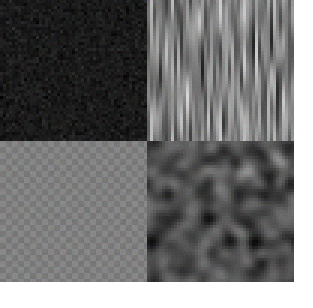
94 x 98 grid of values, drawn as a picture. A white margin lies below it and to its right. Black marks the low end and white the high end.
The table splits into 2 rows of 2 panels. Panel 1,1: very low, fine-grained, faint in contrast. Panel 1,2: middling, streaked downward, strong in contrast. Panel 2,1: middling, checkered, faint in contrast. Panel 2,2: low, blotchy.
